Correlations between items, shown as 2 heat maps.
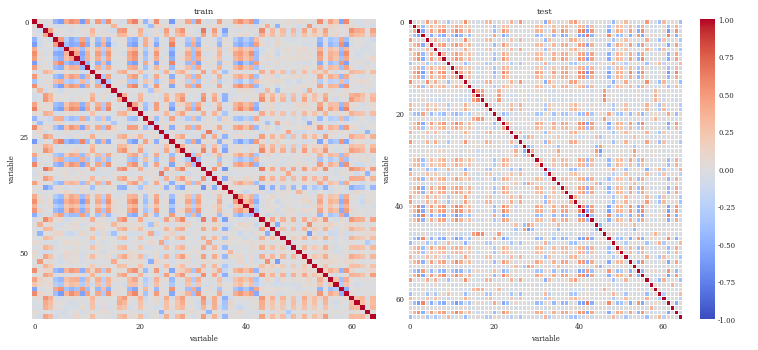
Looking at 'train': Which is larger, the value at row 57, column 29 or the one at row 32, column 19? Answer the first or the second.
the first
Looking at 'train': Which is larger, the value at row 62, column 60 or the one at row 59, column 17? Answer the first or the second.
the first
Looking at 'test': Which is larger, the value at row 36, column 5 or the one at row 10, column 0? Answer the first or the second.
the first
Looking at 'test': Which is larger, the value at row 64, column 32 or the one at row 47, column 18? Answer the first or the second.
the first
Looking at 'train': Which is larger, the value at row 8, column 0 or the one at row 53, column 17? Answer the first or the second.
the first
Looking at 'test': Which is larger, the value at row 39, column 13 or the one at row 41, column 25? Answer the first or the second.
the first
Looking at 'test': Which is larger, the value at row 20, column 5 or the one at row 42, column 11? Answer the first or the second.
the first
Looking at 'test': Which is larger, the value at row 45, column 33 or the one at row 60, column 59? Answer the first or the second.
the first
